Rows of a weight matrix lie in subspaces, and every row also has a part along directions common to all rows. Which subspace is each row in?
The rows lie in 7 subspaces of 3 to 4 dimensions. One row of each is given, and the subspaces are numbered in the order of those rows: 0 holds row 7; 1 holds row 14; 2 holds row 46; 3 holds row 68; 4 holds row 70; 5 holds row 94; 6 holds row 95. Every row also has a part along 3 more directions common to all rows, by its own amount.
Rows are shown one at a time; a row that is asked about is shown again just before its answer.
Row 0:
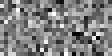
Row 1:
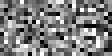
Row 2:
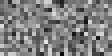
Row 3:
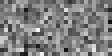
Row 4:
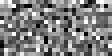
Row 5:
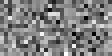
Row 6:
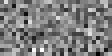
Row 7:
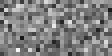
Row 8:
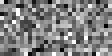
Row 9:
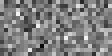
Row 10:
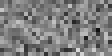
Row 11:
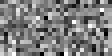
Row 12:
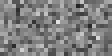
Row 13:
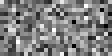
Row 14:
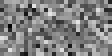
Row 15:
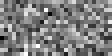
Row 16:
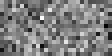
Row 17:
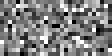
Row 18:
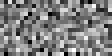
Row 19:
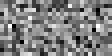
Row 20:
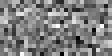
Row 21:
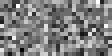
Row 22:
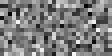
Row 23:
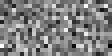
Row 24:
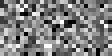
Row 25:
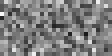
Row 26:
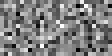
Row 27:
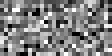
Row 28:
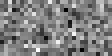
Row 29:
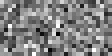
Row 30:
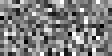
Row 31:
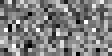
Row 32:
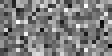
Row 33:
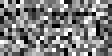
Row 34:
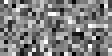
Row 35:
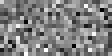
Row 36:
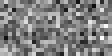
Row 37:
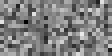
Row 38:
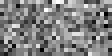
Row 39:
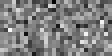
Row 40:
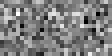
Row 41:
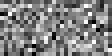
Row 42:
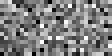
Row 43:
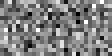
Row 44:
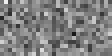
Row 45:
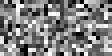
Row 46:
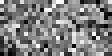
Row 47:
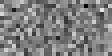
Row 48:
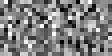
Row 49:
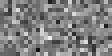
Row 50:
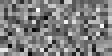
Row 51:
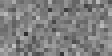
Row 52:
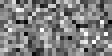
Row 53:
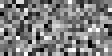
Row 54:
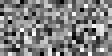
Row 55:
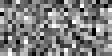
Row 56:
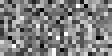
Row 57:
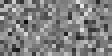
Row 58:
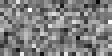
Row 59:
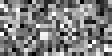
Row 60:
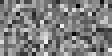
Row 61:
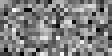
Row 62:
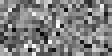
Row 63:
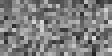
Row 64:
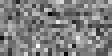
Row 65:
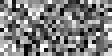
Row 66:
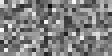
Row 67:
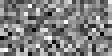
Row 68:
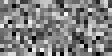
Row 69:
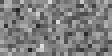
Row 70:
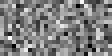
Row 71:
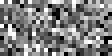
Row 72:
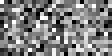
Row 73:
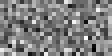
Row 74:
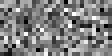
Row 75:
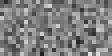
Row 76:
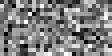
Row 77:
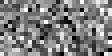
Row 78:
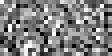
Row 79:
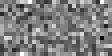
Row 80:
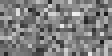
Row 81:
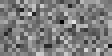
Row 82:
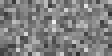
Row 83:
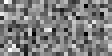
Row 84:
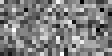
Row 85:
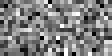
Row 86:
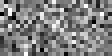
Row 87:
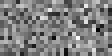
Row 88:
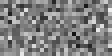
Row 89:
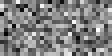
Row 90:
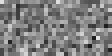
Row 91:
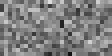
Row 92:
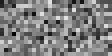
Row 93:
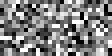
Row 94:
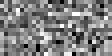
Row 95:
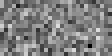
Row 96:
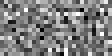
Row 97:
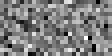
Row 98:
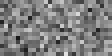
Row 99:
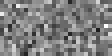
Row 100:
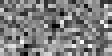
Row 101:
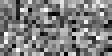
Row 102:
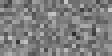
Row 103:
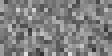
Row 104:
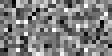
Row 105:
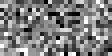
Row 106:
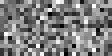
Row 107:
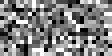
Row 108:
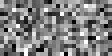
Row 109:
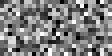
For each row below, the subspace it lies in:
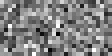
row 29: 6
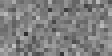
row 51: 0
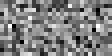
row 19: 1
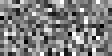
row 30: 3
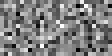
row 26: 4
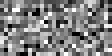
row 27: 1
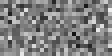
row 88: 5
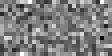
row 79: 6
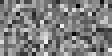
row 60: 4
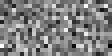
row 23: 3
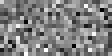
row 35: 3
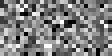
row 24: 0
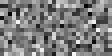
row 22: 5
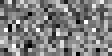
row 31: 6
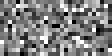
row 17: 4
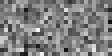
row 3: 1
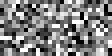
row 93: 1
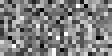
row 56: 4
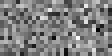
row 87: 5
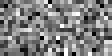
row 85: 2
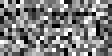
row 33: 4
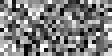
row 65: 4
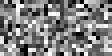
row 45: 4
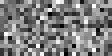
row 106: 4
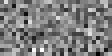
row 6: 3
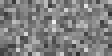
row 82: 0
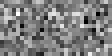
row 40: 2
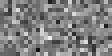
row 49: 5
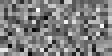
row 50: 1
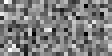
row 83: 3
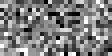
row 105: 2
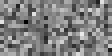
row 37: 1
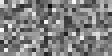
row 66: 3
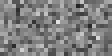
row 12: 4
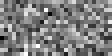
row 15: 1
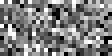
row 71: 1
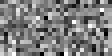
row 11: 1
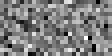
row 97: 1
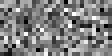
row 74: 5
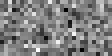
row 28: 5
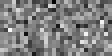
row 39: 0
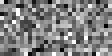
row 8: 4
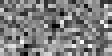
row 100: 0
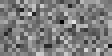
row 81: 0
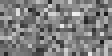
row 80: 2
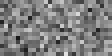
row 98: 2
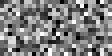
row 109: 6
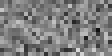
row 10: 1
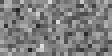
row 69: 4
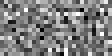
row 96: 2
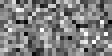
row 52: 0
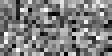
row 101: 2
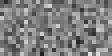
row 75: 3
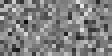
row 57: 6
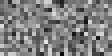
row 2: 3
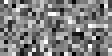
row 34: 3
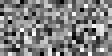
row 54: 3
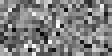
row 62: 6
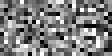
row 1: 3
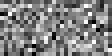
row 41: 5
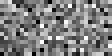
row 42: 3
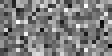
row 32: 0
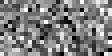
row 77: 2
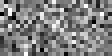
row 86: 5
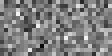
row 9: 4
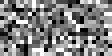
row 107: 0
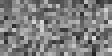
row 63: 2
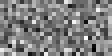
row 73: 1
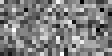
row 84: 2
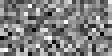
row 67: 1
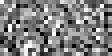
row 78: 6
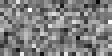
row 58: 2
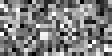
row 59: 2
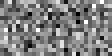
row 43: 6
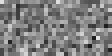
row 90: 5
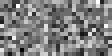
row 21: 1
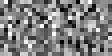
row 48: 6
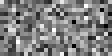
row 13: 6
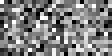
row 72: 4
